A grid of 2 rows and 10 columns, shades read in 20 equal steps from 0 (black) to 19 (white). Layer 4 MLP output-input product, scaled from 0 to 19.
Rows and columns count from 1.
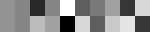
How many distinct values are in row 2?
10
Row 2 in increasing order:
0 4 7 10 11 12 14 15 16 17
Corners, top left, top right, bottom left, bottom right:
11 16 11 4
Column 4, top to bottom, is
10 12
